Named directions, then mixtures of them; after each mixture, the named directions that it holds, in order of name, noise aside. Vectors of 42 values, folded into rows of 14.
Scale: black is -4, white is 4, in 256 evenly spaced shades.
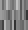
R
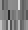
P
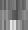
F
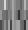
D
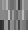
P, R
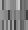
P, R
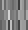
D, P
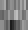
F, R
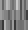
R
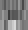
F, P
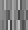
D, P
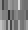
P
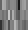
D, P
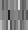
P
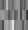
F, R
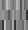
R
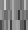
D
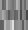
F, R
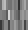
D, P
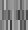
D, P
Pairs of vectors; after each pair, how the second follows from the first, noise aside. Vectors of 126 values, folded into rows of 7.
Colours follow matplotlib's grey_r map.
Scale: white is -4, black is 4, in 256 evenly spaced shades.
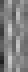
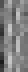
copied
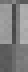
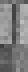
copied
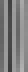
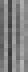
copied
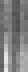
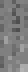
partly zeroed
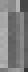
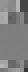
partly zeroed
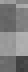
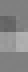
partly zeroed
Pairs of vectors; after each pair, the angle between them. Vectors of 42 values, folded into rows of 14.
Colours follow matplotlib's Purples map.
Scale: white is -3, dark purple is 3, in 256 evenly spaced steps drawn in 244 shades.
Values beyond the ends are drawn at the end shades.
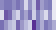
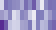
orthogonal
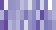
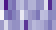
partly opposed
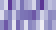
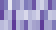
nearly opposite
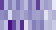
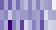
nearly parallel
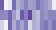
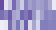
nearly parallel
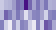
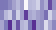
nearly opposite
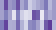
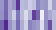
nearly parallel
